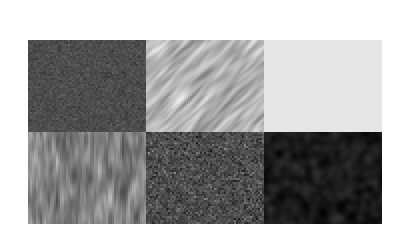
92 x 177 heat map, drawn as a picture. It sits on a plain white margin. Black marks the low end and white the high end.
It is made of 2 by 3 panels. Panel 1,1: low, fine-grained, faint in contrast. Panel 1,2: high, slanting up to the right. Panel 1,3: very high, flat. Panel 2,1: middling, streaked downward. Panel 2,2: low, fine-grained. Panel 2,3: very low, blotchy, faint in contrast.
